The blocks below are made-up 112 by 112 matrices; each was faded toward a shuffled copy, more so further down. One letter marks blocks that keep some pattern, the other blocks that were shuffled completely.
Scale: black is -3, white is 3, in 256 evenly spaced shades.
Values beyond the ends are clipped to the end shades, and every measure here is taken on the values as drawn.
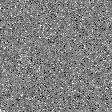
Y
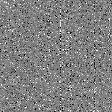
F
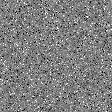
Y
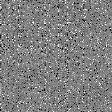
F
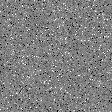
Y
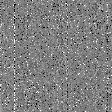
F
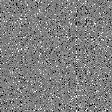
F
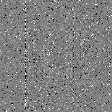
F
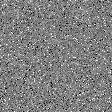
Y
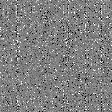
F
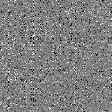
F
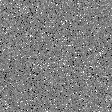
Y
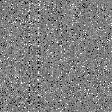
F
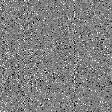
F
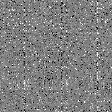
F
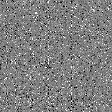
F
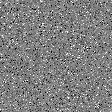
Y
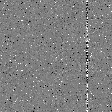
F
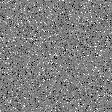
Y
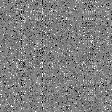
F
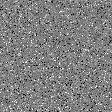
Y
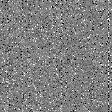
F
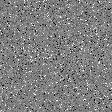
Y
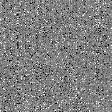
F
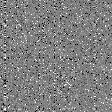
F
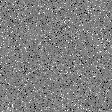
Y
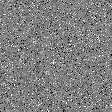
Y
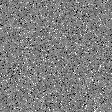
Y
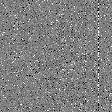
F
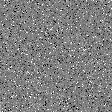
Y
